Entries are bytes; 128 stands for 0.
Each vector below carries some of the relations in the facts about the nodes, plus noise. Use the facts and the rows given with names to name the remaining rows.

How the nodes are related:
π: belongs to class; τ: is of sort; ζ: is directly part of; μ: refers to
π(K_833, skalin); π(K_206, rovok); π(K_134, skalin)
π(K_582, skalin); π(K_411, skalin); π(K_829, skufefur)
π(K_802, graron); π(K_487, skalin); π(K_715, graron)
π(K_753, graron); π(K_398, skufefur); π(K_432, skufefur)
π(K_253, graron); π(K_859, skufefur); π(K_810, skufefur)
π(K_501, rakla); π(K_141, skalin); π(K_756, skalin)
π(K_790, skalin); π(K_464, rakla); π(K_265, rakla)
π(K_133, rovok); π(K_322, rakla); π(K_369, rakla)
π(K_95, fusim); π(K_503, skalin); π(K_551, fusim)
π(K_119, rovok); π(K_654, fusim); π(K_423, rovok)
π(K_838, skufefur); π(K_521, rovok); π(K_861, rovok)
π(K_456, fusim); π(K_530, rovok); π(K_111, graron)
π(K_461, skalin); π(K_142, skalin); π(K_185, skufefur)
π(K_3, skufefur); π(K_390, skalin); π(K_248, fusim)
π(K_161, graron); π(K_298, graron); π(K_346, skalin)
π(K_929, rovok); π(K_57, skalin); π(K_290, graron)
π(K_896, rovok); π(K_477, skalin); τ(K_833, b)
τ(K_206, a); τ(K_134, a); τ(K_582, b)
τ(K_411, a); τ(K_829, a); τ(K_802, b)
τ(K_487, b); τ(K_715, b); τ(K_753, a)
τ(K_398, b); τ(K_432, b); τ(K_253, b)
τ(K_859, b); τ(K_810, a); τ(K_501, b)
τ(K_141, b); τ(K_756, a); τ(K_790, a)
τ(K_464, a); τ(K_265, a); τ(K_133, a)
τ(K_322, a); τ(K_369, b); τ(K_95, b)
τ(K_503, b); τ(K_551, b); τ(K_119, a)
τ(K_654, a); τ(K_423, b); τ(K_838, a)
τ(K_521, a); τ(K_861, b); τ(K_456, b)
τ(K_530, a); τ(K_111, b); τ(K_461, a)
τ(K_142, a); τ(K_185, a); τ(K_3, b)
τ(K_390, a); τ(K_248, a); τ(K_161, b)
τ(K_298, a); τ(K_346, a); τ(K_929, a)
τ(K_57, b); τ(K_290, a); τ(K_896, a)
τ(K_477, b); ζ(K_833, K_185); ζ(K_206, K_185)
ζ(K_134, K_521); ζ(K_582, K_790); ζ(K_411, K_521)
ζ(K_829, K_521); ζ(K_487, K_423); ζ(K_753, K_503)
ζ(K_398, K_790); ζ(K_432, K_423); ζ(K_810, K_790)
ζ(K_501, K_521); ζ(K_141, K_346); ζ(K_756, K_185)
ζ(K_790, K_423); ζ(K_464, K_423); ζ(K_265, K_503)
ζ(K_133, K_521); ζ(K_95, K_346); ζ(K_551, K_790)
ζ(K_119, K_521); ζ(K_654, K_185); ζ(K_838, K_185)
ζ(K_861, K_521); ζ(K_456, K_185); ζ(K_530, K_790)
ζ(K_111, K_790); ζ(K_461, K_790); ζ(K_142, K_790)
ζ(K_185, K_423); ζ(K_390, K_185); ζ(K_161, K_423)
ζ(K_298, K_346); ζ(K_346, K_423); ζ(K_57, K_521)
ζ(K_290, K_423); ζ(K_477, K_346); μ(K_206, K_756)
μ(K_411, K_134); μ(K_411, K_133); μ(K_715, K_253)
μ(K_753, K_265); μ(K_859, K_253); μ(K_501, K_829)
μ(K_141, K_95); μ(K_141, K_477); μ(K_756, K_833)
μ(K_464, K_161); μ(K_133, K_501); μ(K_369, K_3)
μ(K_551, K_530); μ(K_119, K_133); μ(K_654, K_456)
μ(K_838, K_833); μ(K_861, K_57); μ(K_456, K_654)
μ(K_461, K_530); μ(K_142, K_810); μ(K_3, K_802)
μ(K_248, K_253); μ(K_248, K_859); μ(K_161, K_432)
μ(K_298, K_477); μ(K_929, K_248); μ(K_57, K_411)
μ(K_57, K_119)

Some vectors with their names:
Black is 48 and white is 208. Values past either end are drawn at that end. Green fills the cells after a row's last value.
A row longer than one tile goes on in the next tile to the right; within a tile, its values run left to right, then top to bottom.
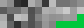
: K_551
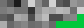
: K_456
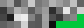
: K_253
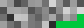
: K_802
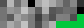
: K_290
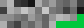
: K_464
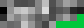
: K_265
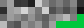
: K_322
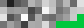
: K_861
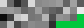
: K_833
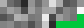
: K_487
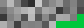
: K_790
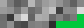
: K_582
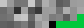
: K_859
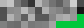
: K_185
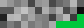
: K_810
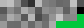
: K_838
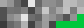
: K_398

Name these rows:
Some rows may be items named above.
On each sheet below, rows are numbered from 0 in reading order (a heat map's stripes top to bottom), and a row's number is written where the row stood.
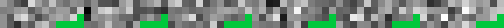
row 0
K_423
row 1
K_265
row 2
K_3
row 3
K_369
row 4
K_95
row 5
K_861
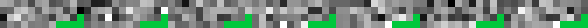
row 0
K_810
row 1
K_501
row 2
K_456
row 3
K_411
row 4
K_119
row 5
K_829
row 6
K_133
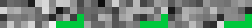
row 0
K_134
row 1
K_456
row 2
K_654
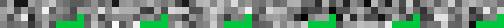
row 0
K_369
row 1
K_411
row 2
K_57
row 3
K_530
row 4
K_829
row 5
K_253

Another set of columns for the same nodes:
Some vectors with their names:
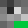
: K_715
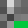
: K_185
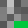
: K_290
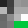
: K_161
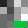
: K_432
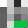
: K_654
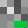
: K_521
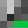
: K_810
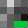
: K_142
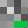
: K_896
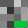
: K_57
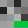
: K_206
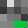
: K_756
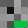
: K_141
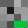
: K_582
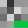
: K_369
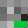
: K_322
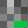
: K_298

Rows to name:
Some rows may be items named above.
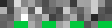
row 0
K_432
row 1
K_530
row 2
K_248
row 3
K_810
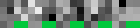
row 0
K_859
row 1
K_265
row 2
K_753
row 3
K_810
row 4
K_861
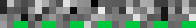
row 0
K_461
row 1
K_829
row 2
K_134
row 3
K_551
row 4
K_859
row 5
K_753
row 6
K_398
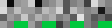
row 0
K_95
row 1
K_423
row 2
K_802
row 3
K_411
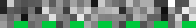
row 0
K_461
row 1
K_859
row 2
K_3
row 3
K_501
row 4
K_477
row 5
K_753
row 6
K_456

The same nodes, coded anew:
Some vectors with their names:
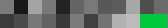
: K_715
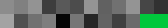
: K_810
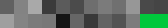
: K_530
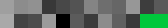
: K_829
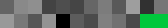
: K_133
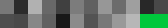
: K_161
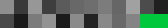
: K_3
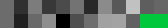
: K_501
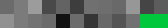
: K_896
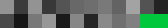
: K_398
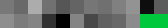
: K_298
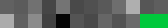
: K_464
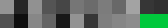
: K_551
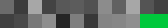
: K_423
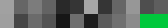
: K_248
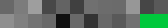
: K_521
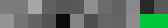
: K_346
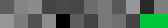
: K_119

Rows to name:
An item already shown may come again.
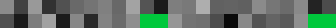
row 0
K_432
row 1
K_756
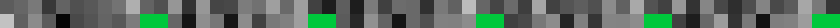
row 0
K_265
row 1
K_95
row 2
K_369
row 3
K_423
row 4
K_859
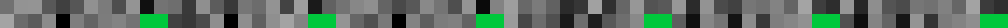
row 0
K_134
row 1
K_57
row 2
K_411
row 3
K_248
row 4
K_456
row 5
K_551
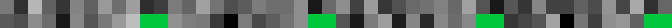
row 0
K_802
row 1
K_753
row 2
K_432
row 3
K_861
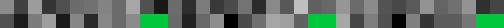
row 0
K_432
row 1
K_501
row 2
K_654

